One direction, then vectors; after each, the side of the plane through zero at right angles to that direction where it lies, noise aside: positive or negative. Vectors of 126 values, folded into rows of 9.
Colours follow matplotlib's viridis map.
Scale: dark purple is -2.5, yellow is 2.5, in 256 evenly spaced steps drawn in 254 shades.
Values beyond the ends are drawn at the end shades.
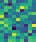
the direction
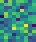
negative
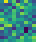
positive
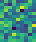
positive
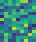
negative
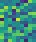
positive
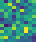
negative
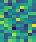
positive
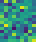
positive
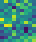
positive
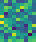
positive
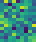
positive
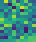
positive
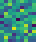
negative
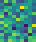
positive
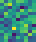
negative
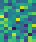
positive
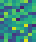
negative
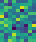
positive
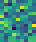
positive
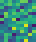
negative
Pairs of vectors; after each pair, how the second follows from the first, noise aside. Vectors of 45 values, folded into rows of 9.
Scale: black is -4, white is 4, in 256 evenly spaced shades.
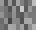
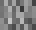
negated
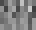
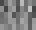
copied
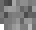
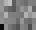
negated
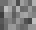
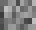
copied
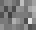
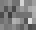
copied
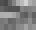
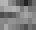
negated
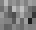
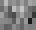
copied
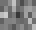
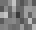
copied
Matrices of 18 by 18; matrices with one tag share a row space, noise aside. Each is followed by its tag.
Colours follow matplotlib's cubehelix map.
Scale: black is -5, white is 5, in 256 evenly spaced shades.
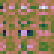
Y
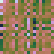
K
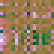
K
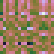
Y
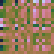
K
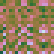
Y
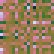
K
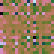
K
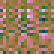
Y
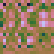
Y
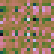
K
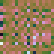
K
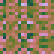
Y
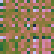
K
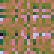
K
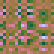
Y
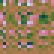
Y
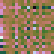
K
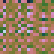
Y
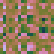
Y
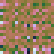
K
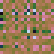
K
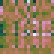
K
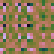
Y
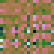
K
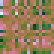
K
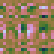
Y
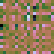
K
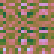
Y
